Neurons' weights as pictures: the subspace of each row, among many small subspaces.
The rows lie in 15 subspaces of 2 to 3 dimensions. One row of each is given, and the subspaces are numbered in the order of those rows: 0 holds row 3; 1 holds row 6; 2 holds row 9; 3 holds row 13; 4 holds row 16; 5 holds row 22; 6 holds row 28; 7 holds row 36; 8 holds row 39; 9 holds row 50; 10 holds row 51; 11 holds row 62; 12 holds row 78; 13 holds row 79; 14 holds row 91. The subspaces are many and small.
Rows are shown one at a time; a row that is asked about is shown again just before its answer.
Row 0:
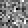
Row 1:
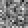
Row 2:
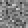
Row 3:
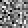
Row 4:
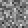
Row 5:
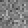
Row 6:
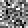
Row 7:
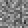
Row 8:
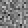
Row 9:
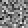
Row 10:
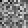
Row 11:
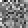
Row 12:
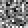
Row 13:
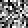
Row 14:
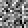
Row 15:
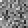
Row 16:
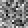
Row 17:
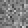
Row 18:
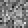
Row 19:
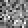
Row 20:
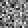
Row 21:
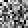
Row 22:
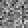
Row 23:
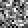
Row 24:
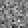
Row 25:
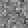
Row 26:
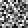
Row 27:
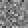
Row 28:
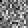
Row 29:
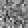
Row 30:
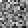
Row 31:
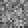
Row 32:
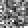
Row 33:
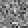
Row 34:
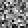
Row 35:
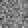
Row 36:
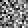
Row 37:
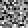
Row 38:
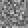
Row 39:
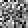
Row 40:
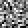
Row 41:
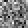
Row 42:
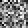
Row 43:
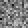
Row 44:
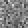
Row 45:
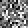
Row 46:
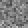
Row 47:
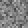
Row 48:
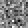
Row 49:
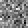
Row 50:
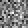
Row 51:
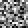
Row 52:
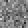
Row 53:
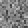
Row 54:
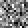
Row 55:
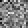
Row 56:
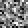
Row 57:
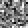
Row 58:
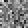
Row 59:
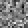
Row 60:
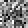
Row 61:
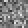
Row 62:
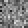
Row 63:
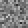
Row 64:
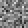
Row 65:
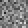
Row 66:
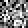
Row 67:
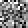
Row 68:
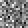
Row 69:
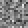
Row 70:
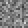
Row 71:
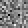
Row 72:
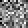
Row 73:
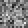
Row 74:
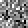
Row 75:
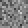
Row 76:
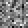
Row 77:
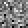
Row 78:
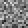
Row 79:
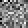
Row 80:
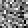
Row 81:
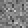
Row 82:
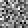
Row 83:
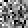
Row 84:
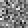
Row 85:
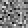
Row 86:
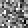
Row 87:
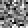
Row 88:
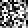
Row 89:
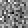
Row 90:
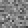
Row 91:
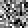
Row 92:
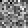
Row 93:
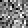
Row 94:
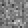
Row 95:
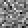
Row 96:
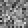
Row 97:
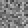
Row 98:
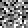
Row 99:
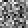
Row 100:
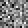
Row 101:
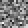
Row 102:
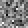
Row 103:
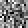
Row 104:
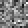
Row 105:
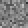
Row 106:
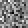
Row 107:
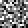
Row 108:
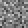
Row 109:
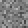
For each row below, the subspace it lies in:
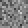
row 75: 4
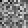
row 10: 13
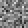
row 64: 5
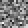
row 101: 1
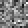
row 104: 0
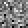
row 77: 14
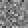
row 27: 9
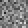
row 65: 10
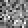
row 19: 10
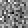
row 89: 9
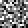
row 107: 2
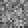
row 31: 13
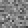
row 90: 1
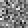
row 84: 1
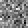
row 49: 3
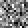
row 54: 14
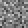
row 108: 5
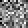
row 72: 13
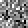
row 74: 6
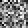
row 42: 13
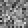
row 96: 8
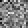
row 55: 13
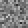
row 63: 1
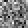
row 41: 11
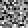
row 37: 2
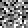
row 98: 5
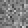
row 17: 14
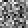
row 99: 11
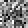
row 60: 8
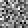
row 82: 1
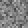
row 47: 4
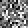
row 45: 6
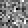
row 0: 3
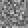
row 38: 9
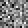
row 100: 7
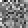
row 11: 13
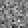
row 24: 12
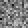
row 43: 12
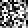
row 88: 11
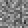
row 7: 2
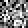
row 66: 10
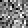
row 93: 3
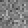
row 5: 6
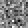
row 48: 12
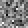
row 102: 4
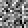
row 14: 5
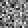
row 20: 7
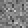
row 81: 14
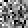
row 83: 11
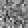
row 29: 9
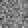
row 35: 7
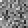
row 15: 6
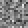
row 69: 0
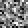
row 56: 10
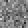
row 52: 10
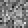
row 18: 8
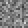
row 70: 2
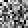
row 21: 11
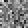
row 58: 11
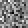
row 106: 9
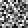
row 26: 7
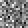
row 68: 7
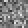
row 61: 11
